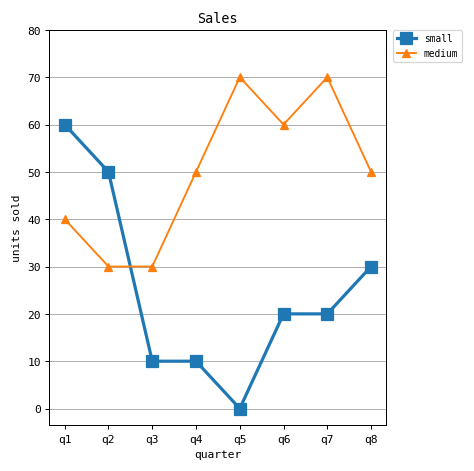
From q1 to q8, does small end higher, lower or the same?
lower
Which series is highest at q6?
medium
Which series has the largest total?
medium
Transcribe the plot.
Title: Sales
x-axis: quarter, ticks q1 q2 q3 q4 q5 q6 q7 q8
y-axis: units sold, ticks 0 10 20 30 40 50 60 70 80
Legend: small, medium
Values:
small: 60 50 10 10 0 20 20 30
medium: 40 30 30 50 70 60 70 50
